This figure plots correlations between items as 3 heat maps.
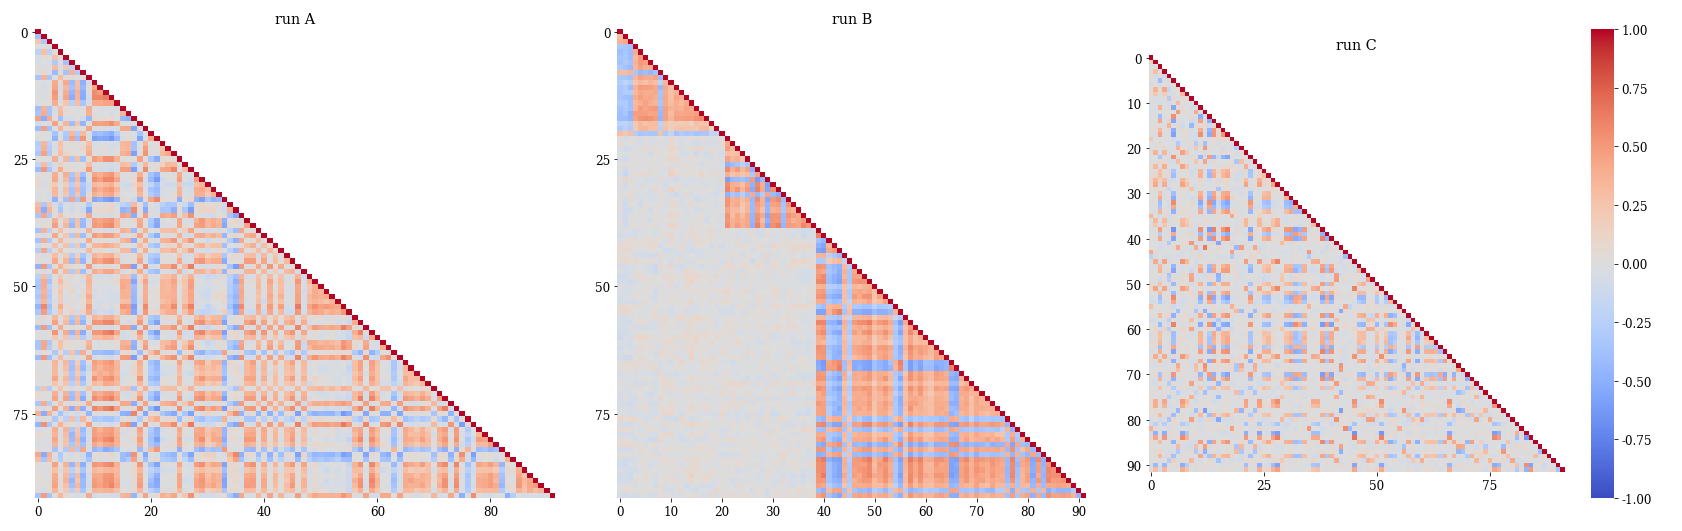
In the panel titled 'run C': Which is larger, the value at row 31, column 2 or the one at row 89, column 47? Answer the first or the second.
the first
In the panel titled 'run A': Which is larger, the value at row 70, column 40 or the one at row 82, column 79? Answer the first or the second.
the first
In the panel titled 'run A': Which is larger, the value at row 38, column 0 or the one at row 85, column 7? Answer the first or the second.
the second
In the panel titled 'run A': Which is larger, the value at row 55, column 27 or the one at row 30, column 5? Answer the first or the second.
the first
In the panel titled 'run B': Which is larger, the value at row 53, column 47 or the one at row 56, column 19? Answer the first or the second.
the first
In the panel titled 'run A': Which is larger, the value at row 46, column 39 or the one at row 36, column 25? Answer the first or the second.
the first
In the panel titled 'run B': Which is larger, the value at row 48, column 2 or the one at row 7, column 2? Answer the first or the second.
the first
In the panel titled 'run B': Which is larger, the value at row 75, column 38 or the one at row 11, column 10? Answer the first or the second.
the second
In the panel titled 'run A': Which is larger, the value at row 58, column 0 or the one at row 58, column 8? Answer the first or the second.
the second
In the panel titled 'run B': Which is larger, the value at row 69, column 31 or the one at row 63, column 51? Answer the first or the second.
the second
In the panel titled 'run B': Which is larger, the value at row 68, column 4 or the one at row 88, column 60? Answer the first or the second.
the second
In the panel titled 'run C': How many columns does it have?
92
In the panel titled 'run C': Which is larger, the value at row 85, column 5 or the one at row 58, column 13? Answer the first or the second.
the second
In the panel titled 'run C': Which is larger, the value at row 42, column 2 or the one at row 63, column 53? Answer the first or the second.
the first
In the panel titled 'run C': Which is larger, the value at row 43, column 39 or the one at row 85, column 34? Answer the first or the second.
the second
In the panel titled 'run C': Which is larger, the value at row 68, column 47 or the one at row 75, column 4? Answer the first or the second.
the first
